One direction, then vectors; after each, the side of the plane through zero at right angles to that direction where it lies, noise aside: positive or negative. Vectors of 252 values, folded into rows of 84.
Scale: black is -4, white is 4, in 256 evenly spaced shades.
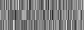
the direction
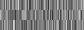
positive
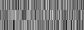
negative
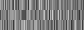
negative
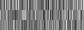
positive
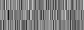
positive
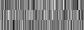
negative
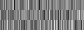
positive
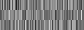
negative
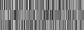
positive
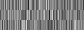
negative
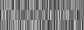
negative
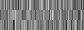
negative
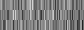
negative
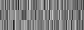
negative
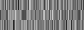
negative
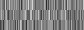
positive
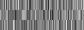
positive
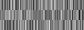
negative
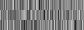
positive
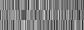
negative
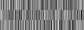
positive
